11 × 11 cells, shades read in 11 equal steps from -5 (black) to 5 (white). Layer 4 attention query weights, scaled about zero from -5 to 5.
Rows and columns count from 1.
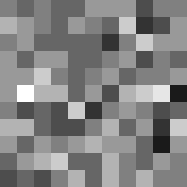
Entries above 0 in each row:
3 5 4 4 5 8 2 5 7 5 3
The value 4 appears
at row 6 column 10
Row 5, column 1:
1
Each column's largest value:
2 5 3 3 3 2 2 3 3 4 3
